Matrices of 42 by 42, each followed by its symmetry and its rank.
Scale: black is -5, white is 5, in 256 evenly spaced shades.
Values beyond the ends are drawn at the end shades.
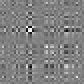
symmetric, rank three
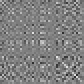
symmetric, rank three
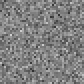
neither, full rank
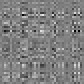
neither, rank three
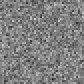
neither, full rank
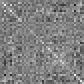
symmetric, rank five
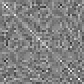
symmetric, rank five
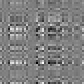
neither, rank two
